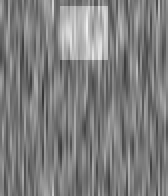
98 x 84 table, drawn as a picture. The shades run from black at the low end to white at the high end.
The top middle is the ninth with the highest average. Streaks run downward. In the top middle lies a patch that is higher than the rest.
